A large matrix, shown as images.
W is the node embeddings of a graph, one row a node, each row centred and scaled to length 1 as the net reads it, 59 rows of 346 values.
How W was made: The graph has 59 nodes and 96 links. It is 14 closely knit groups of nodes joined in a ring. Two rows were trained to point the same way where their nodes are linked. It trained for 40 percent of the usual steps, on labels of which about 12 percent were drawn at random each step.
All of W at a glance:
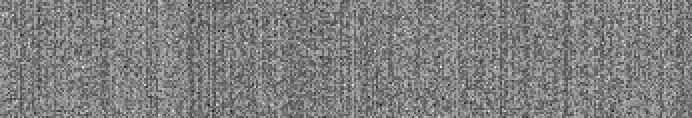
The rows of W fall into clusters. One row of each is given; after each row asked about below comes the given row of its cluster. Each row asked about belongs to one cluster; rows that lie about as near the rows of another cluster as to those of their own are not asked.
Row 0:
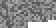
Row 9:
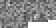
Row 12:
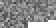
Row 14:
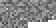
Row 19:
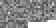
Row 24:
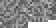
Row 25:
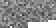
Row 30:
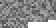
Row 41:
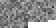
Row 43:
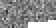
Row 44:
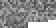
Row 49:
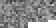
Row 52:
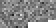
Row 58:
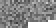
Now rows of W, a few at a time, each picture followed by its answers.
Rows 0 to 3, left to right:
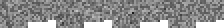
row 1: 12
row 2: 14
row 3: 0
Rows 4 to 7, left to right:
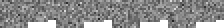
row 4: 12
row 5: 24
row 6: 41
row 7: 43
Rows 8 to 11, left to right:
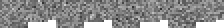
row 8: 44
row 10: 58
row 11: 58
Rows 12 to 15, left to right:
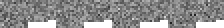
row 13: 0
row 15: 41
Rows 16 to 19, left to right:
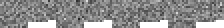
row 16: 24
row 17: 24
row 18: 25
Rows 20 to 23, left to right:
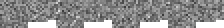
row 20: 49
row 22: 9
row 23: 0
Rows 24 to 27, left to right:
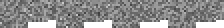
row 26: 25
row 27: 25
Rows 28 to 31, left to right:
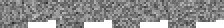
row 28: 49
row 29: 44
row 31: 19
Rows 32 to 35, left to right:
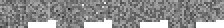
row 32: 49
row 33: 14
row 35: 41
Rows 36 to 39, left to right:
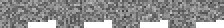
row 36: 14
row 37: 14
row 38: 9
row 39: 30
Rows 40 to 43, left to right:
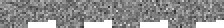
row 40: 43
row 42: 52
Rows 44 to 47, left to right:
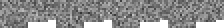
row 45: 41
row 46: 24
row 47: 9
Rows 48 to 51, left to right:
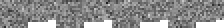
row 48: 58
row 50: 19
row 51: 52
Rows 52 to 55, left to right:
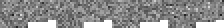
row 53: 30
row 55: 49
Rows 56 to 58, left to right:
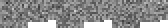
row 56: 25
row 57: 0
